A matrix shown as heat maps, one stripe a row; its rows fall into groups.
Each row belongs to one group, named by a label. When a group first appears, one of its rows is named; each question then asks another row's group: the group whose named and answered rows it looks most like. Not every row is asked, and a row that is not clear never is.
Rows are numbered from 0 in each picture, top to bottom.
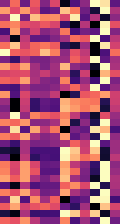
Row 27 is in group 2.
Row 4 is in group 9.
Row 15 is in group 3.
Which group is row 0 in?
9
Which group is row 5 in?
3
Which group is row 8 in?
3
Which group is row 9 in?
2
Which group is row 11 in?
2
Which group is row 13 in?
9
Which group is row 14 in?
3
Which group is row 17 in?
2
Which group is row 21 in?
3
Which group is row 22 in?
3
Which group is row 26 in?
3
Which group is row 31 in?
2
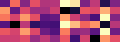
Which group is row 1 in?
9
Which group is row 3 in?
3
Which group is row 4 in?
2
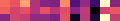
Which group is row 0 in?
2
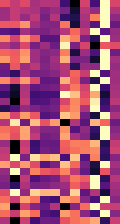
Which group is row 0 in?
9
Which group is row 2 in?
9
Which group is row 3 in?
2
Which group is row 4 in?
3
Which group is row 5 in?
2
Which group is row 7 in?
2
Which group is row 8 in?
2
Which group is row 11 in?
2
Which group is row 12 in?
3
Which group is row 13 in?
3
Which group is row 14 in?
3
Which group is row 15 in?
3
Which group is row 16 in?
2
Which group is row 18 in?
2
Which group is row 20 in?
3
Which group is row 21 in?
3
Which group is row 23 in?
2
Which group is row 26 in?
3
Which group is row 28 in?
2
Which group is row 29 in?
9
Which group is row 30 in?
2
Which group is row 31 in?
3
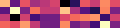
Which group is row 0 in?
9
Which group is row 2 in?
3
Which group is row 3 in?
2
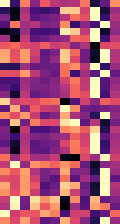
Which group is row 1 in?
3
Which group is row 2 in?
3
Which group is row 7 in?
2
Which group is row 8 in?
2
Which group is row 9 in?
3
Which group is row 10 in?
2
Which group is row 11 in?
3
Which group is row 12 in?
3
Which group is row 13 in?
3
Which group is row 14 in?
9
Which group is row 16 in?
2
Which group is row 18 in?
3
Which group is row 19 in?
3
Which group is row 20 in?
3
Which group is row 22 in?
9
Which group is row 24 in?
2
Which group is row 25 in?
2
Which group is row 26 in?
2
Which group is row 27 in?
2
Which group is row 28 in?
9
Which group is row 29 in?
9
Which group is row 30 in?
9
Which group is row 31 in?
2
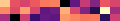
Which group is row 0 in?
9
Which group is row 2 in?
3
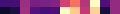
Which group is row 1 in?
3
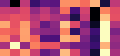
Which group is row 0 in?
3
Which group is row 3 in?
2
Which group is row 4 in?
2
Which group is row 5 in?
2
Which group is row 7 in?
2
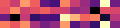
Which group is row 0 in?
2
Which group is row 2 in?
3
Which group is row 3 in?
2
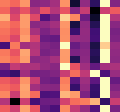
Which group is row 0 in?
2
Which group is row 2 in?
2
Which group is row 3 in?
2
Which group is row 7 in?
2
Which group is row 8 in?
2
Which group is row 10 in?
3
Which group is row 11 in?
2
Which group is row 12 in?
2
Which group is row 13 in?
2
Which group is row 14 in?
3
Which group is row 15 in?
2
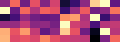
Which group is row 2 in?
3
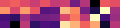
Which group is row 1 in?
2
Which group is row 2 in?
3
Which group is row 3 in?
3
